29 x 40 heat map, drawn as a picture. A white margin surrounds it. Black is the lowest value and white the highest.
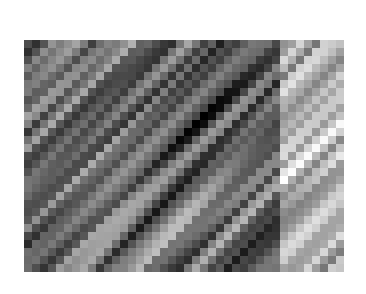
The ninth with the lowest average is the top middle. The right part is higher, past a seam about 80% of the way across. Streaks slant up to the right. The ninth with the highest average is the middle right.
